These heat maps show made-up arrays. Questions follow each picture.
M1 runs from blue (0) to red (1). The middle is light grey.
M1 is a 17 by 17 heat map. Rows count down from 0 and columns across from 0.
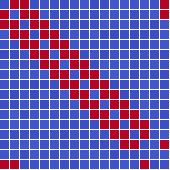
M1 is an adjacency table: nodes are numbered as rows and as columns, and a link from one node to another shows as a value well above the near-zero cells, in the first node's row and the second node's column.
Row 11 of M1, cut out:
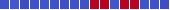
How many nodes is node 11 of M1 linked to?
4
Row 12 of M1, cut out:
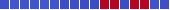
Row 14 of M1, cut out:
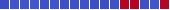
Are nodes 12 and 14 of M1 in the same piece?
yes
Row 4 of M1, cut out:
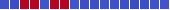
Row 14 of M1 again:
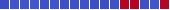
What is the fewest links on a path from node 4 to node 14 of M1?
4
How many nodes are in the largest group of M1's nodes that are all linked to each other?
3
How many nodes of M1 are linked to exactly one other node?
0
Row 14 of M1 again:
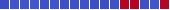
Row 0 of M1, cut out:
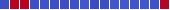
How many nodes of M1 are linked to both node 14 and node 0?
1
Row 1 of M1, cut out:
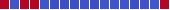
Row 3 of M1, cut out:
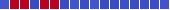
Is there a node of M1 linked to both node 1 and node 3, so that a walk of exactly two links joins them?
yes
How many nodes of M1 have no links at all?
1
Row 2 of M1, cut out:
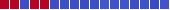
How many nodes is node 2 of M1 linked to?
4
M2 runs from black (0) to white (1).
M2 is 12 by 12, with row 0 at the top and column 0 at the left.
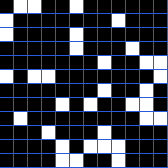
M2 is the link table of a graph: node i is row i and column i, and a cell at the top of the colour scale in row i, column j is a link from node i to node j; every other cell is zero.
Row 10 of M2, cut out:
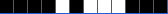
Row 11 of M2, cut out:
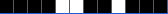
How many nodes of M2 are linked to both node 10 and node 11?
2
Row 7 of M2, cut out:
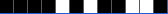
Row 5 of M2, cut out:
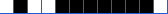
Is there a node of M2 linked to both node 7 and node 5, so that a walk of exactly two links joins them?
no
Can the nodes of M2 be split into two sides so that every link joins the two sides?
no
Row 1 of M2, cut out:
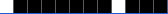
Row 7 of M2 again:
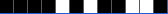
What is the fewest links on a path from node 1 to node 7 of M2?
3
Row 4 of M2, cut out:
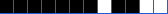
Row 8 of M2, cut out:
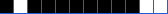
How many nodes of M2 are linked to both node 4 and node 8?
2
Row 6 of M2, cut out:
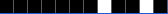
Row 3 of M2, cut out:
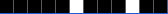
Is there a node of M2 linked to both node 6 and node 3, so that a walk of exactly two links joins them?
no
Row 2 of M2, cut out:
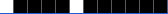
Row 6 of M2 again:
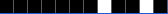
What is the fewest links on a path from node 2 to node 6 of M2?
5
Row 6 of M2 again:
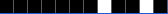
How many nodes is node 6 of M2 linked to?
2
